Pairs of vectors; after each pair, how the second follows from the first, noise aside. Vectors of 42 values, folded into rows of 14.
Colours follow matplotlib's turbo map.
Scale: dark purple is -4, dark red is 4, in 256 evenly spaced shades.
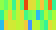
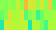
shrunk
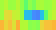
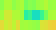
shrunk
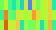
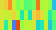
shuffled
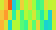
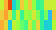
copied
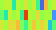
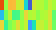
shuffled
